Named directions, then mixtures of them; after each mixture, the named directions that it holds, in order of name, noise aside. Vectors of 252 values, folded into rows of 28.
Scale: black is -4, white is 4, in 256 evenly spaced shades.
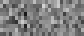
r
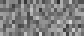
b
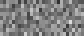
b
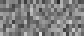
b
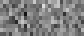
r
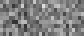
b, r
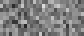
b, r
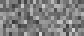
b, r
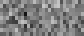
r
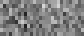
r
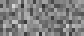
b, r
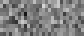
r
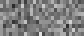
b, r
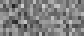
b, r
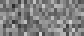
b, r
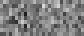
r
